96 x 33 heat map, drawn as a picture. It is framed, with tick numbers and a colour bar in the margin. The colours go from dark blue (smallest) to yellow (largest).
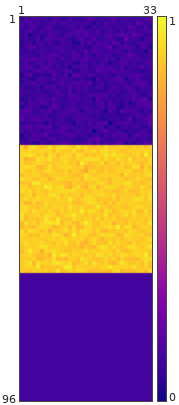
It is made of 3 by 1 panels. Panel 1,1: very low, fine-grained, faint in contrast. Panel 2,1: very high, fine-grained, faint in contrast. Panel 3,1: very low, flat.
